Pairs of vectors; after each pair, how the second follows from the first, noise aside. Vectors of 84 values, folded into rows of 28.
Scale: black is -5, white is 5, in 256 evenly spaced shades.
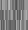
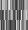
scaled up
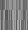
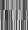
scaled up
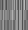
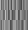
shuffled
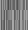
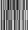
scaled up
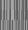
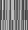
scaled up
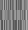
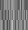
shuffled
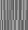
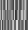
scaled up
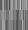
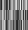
scaled up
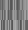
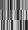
scaled up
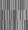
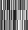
scaled up
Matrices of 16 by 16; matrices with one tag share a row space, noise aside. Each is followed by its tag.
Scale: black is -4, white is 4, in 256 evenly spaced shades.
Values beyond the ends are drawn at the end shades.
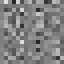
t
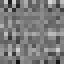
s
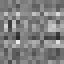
s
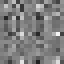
t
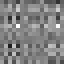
s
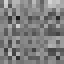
s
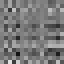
s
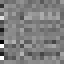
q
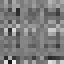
s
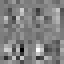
t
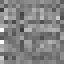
q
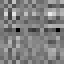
s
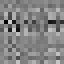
s
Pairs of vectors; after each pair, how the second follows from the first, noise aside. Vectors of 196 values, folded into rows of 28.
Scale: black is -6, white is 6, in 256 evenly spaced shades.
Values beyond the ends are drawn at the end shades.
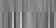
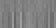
shrunk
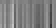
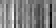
scaled up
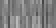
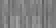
shrunk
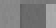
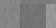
shrunk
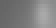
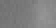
shrunk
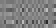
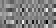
scaled up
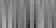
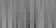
shrunk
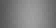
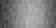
scaled up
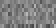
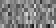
scaled up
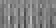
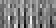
scaled up
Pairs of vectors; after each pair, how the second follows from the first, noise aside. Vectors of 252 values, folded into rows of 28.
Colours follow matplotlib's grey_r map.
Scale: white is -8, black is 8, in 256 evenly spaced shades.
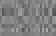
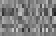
scaled up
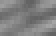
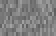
shuffled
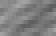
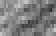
scaled up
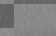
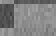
scaled up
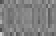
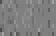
partly zeroed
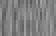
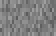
shuffled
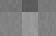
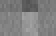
copied
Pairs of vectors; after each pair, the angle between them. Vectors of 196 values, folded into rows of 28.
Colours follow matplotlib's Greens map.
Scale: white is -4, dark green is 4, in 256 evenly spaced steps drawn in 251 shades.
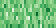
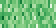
orthogonal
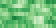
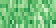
partly aligned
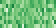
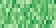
partly aligned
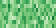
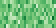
nearly parallel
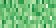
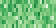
partly aligned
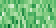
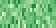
nearly parallel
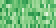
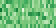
nearly parallel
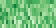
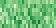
nearly opposite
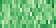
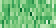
nearly opposite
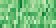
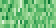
partly opposed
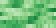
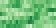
nearly parallel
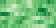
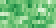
nearly opposite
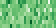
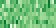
partly opposed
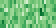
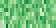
nearly opposite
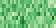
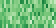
partly aligned
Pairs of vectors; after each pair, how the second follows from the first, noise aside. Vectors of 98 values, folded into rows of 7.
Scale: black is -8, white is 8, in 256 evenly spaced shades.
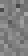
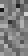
scaled up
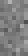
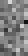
scaled up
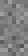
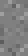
partly zeroed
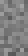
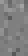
partly zeroed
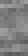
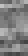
scaled up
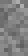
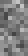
scaled up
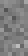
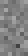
sign-scrambled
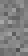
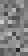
scaled up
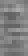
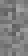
sign-scrambled
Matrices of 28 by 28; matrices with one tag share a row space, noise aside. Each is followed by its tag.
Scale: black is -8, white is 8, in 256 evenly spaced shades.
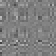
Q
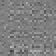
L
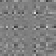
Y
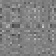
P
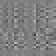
Y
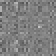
Q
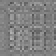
L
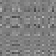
P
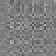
L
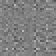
Y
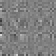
Q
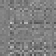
L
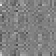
Q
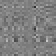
Y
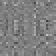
Y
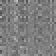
Q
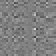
Y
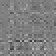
L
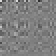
Q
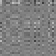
P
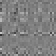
Q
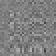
L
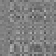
L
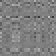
P
